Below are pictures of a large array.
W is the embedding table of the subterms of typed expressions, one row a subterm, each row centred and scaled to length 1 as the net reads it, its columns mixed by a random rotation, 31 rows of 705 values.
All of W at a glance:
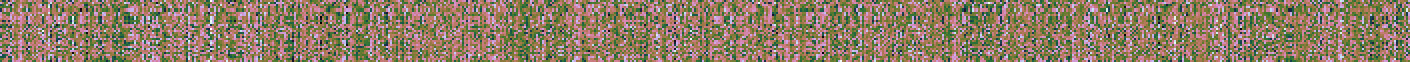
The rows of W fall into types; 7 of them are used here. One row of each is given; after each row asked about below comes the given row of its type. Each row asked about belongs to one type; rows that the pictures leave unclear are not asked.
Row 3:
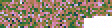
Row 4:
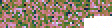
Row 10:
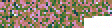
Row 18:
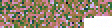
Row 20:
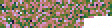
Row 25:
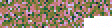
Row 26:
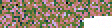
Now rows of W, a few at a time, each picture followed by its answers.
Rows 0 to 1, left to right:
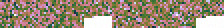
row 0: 10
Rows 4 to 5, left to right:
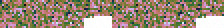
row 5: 4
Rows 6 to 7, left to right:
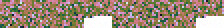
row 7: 3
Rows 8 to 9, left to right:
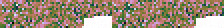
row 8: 20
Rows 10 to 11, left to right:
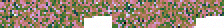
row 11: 20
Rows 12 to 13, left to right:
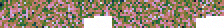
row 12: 25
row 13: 10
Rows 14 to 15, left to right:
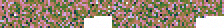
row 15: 3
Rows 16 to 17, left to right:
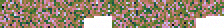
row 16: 26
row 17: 3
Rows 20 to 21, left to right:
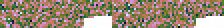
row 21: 20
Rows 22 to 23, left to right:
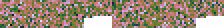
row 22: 3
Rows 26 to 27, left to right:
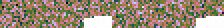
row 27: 25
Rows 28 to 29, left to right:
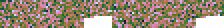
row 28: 10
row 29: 20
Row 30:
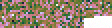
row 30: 18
